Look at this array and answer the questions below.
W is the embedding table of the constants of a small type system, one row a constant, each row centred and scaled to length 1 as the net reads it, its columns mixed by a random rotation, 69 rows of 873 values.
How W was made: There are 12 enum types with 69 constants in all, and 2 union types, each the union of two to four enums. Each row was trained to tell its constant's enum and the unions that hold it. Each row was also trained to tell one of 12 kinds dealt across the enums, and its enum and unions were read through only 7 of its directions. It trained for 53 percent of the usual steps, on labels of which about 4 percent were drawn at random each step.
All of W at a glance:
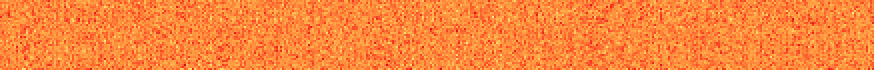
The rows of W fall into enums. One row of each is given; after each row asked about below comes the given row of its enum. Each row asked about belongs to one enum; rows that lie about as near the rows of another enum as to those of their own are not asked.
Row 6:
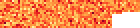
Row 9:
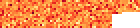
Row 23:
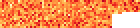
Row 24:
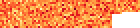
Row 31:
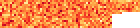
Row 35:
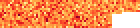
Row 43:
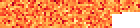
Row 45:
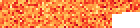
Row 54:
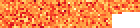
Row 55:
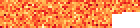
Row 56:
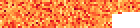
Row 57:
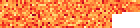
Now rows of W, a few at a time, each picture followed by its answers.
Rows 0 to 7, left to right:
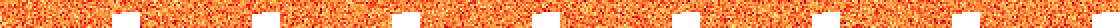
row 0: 55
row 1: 6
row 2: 45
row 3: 24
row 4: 45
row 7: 6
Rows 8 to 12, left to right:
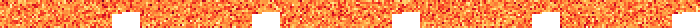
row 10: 54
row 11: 54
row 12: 9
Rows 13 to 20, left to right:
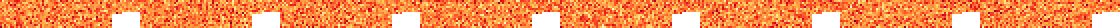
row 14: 31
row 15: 9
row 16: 9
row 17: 55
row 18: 55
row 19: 45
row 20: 9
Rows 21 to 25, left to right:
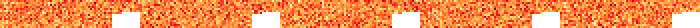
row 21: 54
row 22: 57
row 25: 35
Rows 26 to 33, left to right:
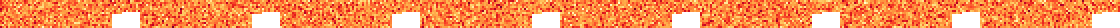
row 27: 45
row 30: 24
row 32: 31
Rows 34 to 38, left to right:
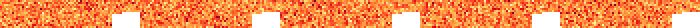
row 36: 35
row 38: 35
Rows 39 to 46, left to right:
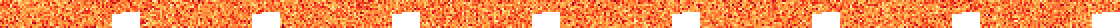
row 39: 24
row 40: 6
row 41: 55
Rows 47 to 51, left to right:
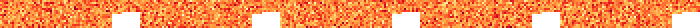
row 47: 56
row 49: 23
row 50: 24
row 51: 56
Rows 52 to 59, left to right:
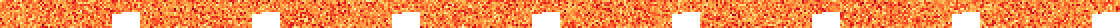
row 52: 24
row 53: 45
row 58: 35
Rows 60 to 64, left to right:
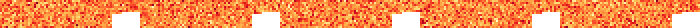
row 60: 6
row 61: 43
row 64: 6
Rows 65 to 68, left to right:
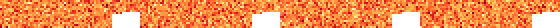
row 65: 9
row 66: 31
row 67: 55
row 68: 54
